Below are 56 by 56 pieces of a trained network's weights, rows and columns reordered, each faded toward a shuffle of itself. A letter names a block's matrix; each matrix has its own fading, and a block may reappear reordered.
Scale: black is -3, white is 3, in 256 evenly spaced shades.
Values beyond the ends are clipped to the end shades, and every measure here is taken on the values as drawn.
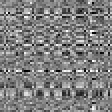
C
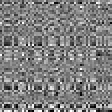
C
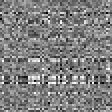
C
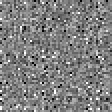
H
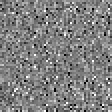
H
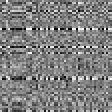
C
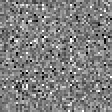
H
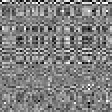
C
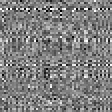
C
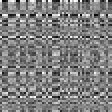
C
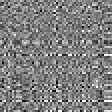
C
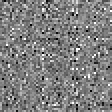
H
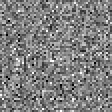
H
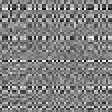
C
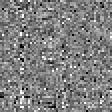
H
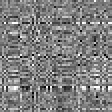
C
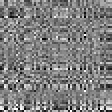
C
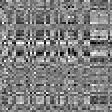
C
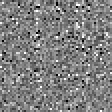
H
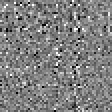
H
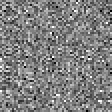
H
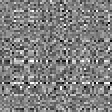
C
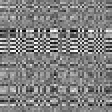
C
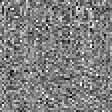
H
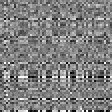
C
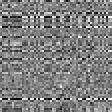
C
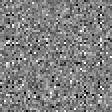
H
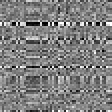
C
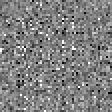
H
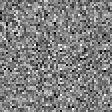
H
